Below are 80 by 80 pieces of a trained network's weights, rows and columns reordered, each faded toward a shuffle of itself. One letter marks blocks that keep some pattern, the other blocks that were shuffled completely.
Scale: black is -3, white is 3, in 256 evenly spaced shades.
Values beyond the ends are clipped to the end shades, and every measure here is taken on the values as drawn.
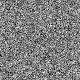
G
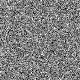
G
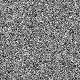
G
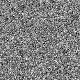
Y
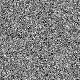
G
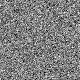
Y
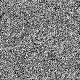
Y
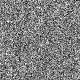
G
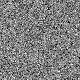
Y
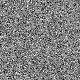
Y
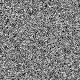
Y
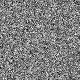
Y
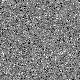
Y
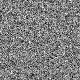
G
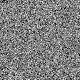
G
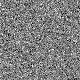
Y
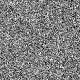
Y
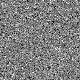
G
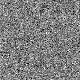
G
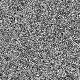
Y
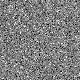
G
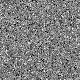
Y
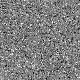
Y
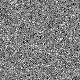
Y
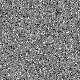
G
